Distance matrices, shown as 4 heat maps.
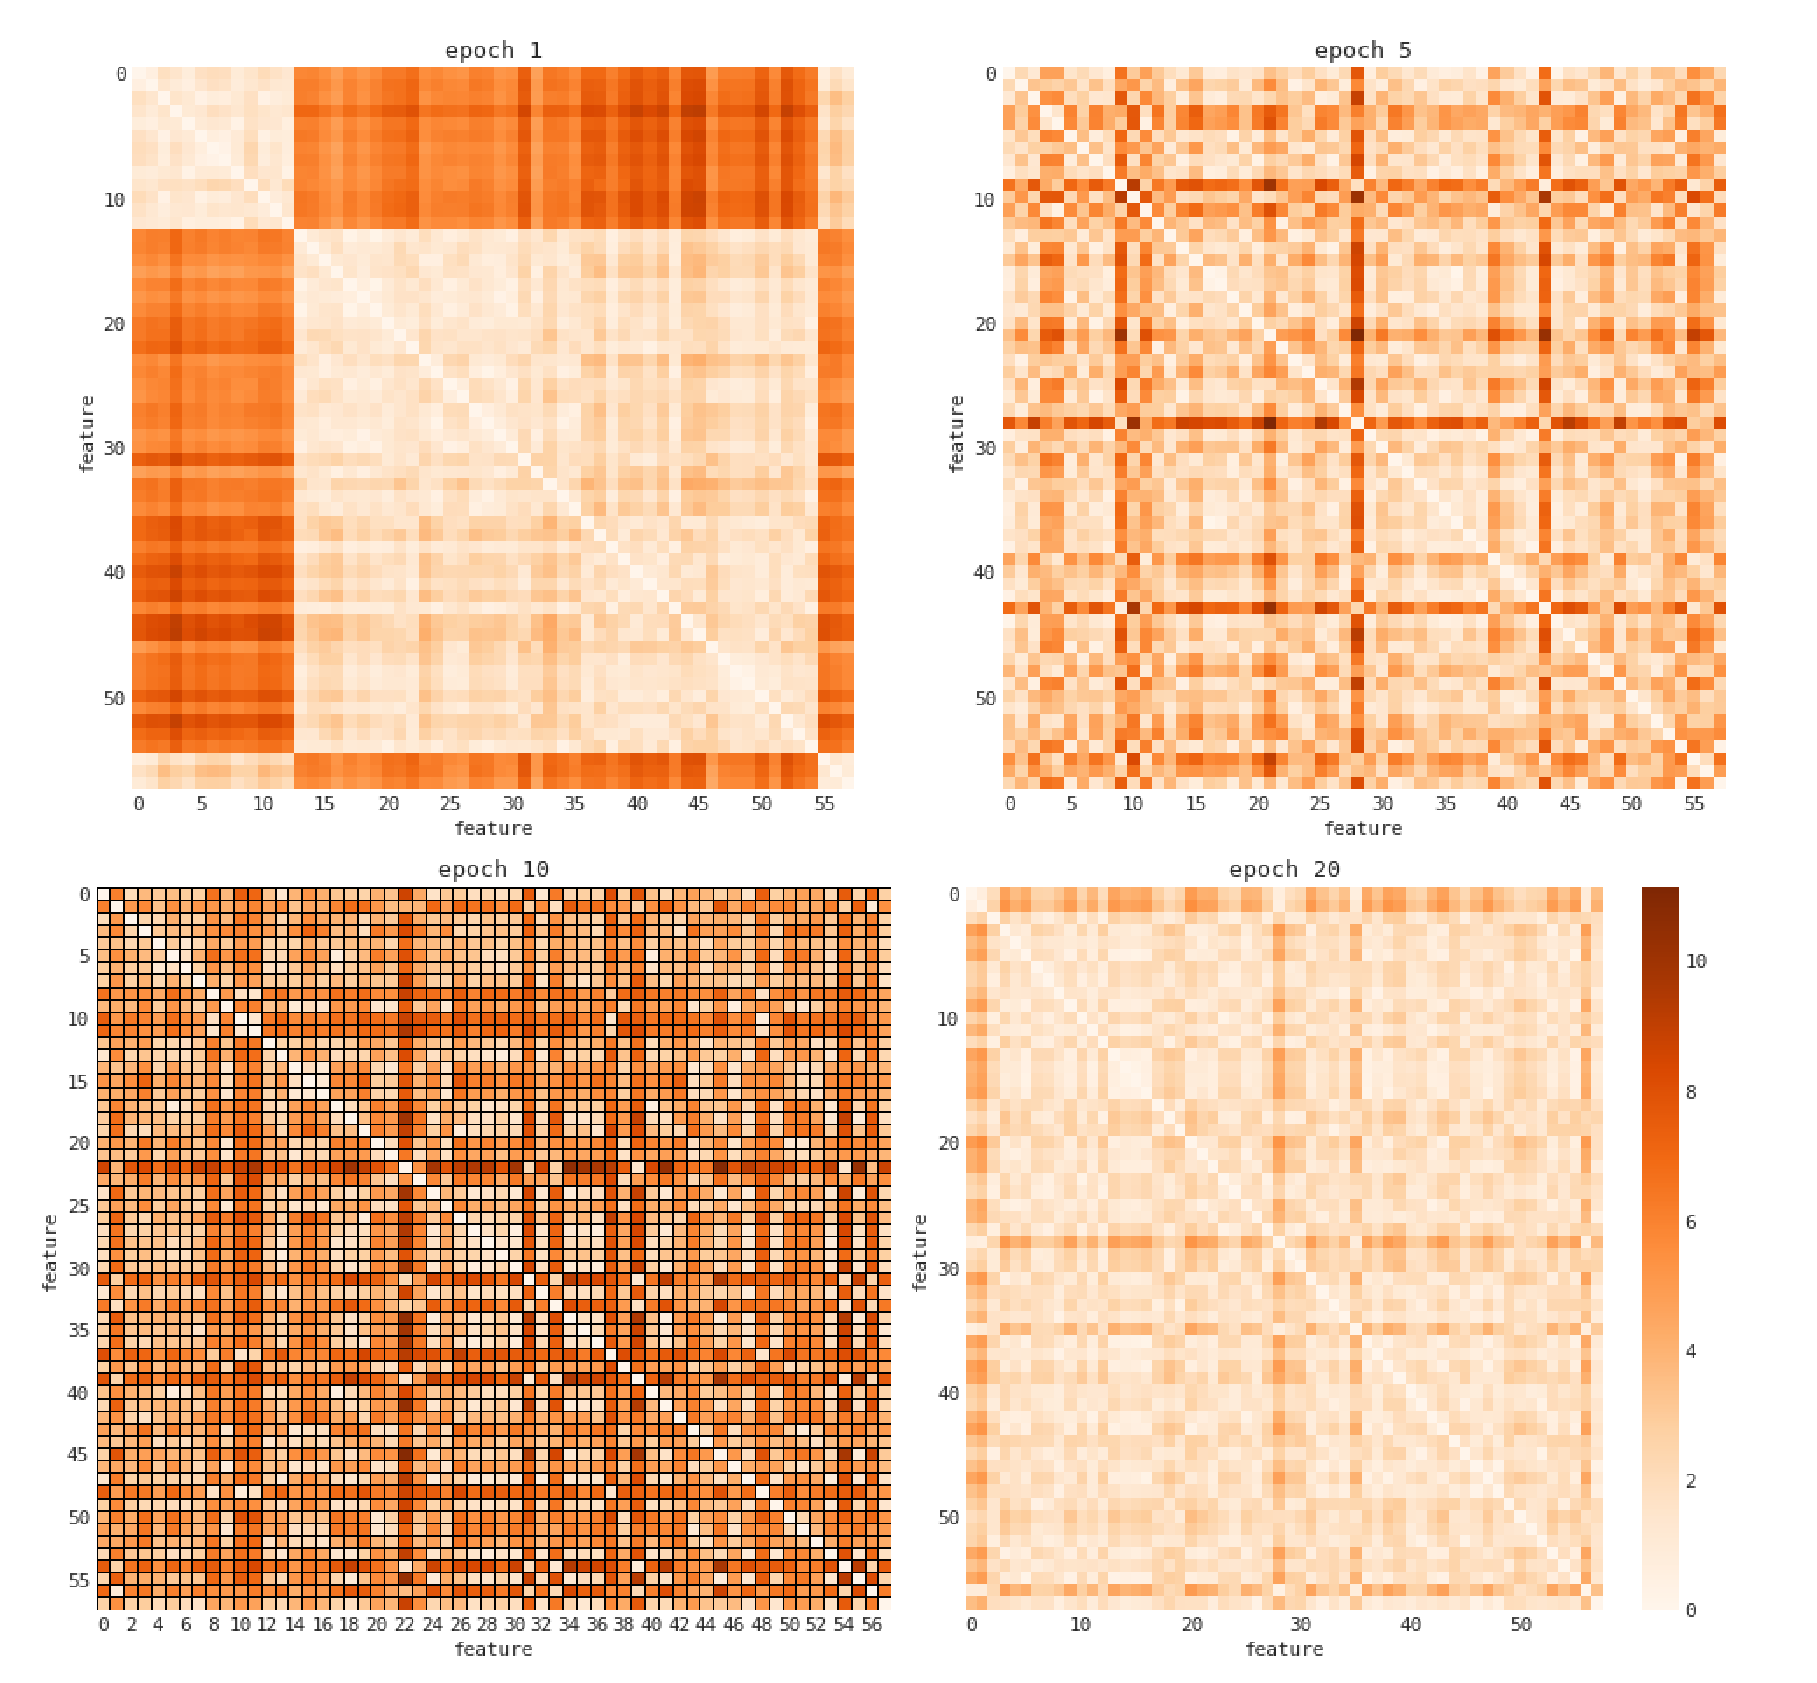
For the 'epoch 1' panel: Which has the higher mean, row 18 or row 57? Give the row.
57
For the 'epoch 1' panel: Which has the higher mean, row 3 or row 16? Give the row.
3
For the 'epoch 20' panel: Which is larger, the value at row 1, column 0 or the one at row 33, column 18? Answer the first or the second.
the second
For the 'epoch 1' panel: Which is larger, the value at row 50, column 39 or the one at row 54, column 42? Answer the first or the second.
the second
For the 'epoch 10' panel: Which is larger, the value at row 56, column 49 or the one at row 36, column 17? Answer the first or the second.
the first
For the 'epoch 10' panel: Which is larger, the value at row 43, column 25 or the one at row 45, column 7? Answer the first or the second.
the second
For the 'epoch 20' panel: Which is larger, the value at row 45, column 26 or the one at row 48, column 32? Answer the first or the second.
the first
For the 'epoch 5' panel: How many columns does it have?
58
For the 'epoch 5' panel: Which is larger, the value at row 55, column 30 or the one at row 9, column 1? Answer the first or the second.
the second
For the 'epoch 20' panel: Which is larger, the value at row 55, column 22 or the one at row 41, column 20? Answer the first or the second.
the second
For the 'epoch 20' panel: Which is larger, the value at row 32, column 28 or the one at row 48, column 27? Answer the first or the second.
the first
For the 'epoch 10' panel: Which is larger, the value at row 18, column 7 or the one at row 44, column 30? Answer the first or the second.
the second
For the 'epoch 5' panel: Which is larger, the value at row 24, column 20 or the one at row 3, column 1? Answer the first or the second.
the first
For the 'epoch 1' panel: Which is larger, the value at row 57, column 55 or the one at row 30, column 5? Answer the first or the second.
the second
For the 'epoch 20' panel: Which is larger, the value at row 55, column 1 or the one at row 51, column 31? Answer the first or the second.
the first
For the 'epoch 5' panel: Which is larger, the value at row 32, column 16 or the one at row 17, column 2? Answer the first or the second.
the first
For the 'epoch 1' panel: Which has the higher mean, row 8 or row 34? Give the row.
8
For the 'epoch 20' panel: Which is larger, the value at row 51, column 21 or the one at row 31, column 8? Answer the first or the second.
the first
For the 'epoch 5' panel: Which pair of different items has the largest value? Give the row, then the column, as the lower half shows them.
28, 21
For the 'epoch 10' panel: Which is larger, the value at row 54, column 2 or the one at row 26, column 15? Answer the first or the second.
the second
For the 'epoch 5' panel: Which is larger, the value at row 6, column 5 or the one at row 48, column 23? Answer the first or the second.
the first
